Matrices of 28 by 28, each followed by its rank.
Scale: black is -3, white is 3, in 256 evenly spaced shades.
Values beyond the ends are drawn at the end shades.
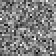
full rank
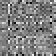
five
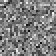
full rank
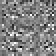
five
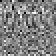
five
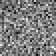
full rank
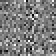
five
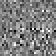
five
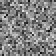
full rank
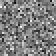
full rank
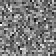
full rank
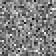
full rank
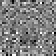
five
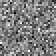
full rank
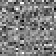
five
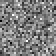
full rank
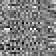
five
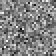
full rank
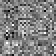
five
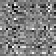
five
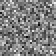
full rank
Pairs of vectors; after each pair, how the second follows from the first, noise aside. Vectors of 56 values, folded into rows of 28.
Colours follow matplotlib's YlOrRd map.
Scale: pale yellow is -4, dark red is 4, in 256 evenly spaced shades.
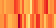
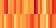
wrapped around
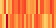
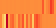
partly zeroed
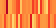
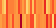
wrapped around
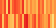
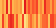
negated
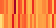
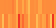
partly zeroed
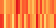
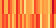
wrapped around
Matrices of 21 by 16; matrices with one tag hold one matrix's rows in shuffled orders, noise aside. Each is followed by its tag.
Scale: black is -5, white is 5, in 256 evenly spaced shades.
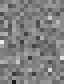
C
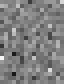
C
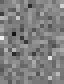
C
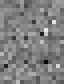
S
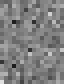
C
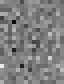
C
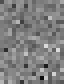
S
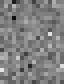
C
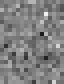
S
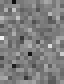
C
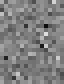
S
